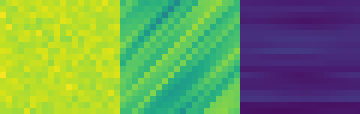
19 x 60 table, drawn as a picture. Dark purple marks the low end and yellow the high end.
The table splits into one row of 3 panels. Panel 1,1: very high, fine-grained, faint in contrast. Panel 1,2: high, slanting up to the right. Panel 1,3: very low, streaked across, faint in contrast.
